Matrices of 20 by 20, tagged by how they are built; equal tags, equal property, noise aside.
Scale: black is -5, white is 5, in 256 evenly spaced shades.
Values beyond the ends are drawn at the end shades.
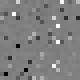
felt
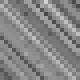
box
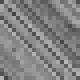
box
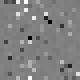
felt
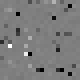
felt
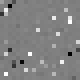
felt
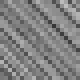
box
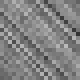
box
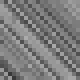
box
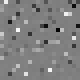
felt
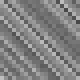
box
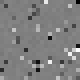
felt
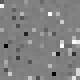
felt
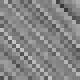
box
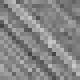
box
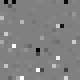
felt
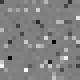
felt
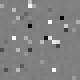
felt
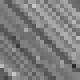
box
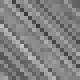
box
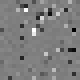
felt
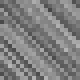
box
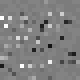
felt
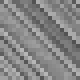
box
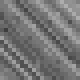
box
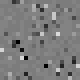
felt
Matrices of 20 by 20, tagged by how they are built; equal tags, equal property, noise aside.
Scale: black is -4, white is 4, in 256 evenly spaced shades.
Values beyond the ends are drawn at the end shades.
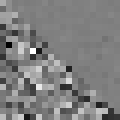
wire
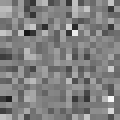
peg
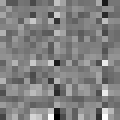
peg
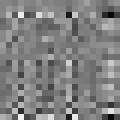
peg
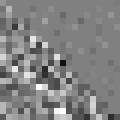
wire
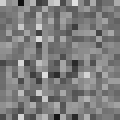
peg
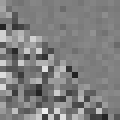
wire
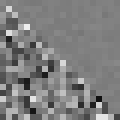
wire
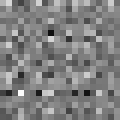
peg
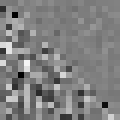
wire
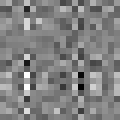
peg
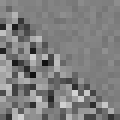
wire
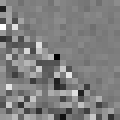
wire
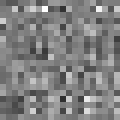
peg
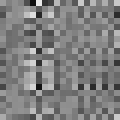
peg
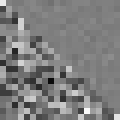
wire
